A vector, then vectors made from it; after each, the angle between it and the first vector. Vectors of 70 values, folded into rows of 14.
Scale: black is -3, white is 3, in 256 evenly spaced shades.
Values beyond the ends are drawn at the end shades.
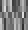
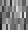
partly opposed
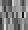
nearly opposite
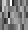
partly aligned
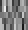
nearly parallel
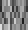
partly aligned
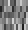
partly aligned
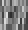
orthogonal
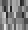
partly opposed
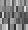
orthogonal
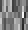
nearly parallel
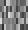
orthogonal
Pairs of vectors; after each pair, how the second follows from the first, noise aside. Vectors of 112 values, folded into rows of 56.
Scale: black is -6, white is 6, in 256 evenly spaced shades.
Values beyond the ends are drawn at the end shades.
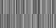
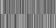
shuffled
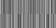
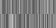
shuffled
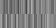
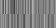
shuffled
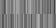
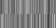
shuffled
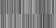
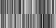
scaled up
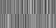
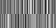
scaled up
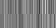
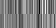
scaled up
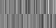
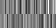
scaled up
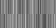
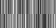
scaled up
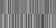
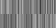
shuffled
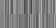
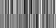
scaled up
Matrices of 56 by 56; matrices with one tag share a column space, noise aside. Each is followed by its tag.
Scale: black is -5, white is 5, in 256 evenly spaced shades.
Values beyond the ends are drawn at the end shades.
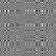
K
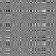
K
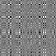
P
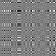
K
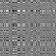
K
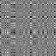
P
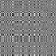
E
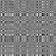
E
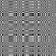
E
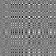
P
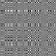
K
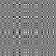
P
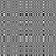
E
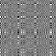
P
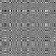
K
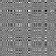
K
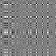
P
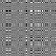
K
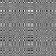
K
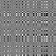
E
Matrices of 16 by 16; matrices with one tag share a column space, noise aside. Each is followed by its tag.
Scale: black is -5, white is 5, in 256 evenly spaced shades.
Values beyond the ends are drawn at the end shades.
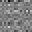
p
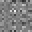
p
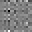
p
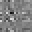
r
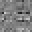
r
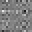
p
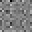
p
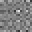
p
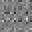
r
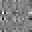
r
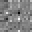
r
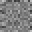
p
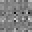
r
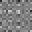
p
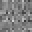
r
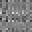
r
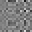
p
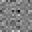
p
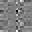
p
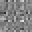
r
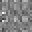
r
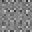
p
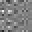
p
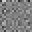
p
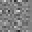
p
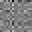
p
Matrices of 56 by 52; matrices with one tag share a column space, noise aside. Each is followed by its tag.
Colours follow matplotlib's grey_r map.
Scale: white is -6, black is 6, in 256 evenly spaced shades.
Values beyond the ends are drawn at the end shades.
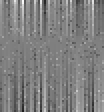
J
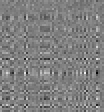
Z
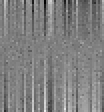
J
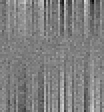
J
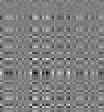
Z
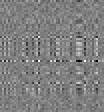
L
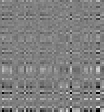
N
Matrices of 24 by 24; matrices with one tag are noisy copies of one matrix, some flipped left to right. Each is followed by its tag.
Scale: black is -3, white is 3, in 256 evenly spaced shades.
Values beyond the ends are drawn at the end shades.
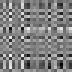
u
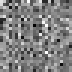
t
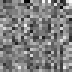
t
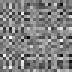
u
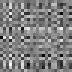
u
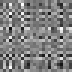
u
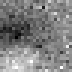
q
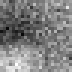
q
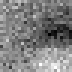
q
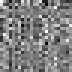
t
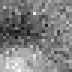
q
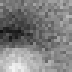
q
